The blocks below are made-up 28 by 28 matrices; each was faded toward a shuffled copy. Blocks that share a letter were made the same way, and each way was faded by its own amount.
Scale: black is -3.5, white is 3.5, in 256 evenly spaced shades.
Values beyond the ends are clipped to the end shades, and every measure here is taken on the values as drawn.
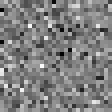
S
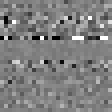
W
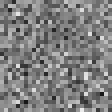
S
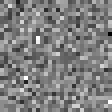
S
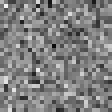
S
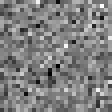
S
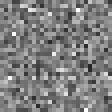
S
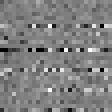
W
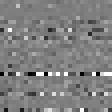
W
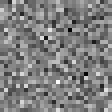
S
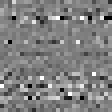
W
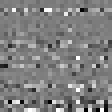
W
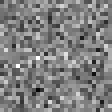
S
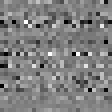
W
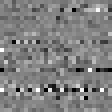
W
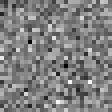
S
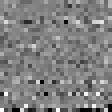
W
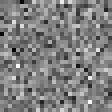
S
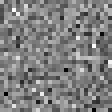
S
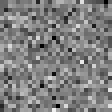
S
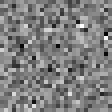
S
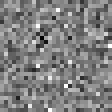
S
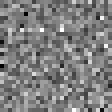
S
